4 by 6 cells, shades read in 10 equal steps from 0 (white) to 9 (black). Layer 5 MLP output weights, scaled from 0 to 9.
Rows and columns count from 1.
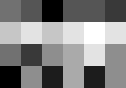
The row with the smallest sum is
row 2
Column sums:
21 18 23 13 15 16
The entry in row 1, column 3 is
9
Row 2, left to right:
2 1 2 1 0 1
